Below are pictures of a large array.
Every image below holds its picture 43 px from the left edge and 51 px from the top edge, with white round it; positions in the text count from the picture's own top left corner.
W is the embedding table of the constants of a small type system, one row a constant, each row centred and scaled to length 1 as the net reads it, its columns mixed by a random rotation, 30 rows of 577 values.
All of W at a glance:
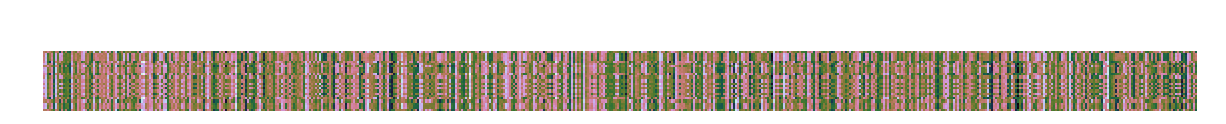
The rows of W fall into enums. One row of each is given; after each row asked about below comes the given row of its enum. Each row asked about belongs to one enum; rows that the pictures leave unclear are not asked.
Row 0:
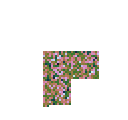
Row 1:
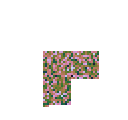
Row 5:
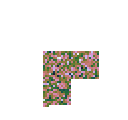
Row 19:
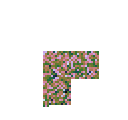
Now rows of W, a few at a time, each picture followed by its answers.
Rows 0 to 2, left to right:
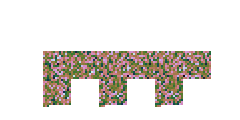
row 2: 1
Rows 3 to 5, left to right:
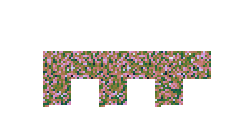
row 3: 1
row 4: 1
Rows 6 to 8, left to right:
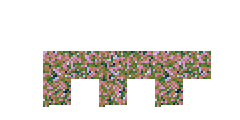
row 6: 19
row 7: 0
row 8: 19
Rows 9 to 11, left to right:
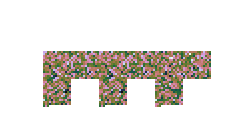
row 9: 19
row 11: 5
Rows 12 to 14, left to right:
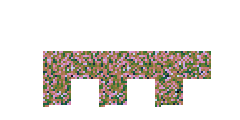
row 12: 1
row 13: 1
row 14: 19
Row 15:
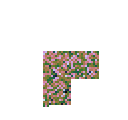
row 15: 19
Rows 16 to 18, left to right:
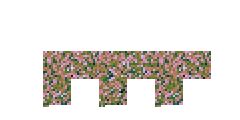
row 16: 1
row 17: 19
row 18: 1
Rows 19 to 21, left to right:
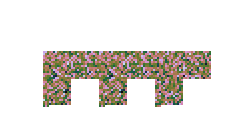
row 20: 19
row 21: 1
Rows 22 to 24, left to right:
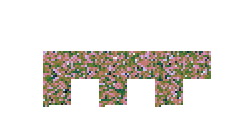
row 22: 19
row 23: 5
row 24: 0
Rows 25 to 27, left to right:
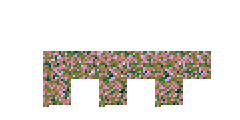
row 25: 0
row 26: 19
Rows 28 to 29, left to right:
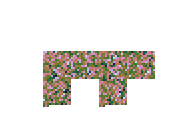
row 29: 0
